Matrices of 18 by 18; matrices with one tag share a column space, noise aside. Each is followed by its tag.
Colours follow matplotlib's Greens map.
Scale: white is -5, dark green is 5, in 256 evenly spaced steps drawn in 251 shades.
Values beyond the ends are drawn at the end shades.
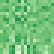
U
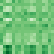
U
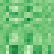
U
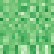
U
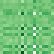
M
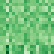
U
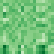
U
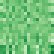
U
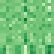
U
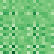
M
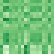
U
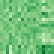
U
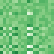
M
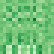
U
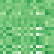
M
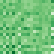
M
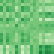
U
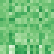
U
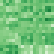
U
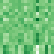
U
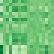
U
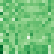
U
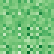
M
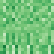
U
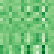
U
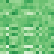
M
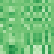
U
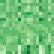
U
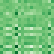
M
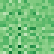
M
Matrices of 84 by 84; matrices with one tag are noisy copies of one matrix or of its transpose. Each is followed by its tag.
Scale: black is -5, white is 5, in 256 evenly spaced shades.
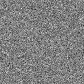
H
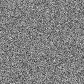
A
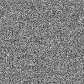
H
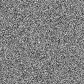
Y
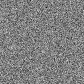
A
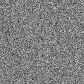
H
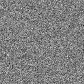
H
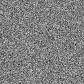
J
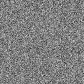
J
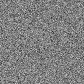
Y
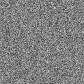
H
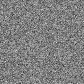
J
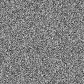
J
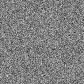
J
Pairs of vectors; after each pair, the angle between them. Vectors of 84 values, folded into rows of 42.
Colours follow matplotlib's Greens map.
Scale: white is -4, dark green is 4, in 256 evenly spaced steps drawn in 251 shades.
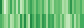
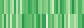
partly aligned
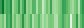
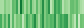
partly opposed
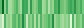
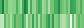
nearly parallel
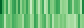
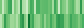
partly opposed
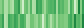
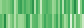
partly opposed
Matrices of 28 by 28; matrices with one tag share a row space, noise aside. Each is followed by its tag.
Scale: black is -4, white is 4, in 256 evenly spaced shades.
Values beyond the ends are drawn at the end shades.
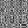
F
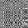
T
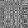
T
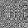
T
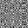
F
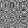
F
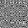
F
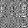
F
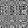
F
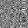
F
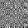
T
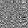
F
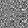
F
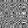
F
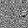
F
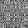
T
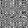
F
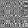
T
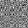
F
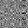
F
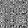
F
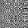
T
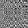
T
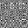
F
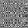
T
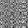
F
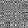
T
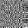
T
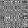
T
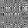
T
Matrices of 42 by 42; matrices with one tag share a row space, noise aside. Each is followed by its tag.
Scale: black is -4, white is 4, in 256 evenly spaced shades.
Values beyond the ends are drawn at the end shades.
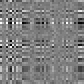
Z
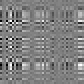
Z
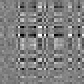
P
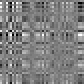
Z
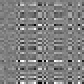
P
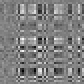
P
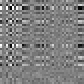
Z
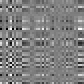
Z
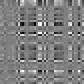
P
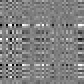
Z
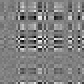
P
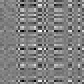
P
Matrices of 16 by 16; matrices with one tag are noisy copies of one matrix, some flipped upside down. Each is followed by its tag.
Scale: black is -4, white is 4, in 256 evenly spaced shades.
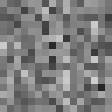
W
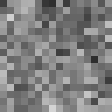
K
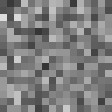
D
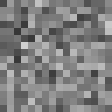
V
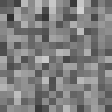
D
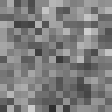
K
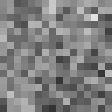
K
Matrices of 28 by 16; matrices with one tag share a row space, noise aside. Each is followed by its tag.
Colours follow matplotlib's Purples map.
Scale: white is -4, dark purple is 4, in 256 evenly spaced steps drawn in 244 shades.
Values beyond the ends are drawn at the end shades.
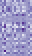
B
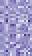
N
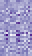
N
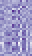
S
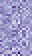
S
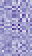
S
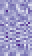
N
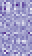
B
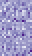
B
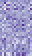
B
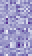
N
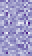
N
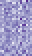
S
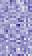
N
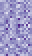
N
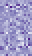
N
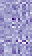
S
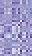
S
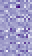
N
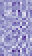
S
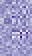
S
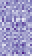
B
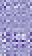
B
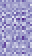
B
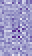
S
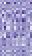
B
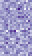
N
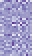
S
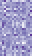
B
